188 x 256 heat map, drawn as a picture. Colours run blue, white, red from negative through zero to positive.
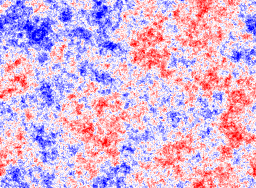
On average the colour sits 50% of the way up the scale. The values follow a bell shape. The ninth with the lowest average is the top left. No regular stripes run through it. The halves do not mirror each other.
